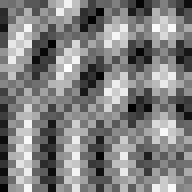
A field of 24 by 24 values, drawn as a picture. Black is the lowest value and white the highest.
Stripes: upright, repeating 4 times. Ninth with the lowest average: top right. Slope: none. Rings: centred on the bottom right.
